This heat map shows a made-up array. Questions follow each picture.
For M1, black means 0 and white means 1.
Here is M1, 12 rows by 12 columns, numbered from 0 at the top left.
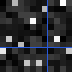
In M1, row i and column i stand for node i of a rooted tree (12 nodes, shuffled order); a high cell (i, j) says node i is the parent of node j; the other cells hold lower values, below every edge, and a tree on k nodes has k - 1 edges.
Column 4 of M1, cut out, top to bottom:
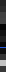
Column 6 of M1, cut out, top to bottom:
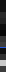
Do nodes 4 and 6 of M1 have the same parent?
yes
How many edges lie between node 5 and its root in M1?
7
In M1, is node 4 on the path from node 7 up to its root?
no
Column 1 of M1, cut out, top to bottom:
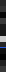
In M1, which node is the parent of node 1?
6
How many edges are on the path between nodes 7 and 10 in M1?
3
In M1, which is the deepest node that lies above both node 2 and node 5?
0
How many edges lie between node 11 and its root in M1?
1
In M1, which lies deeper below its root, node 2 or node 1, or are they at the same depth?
node 1
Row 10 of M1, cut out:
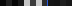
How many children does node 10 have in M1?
2
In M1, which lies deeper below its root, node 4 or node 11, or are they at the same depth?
node 4
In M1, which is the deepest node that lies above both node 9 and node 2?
0
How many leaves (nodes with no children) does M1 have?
5
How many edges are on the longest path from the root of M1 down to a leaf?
7
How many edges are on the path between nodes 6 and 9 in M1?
1
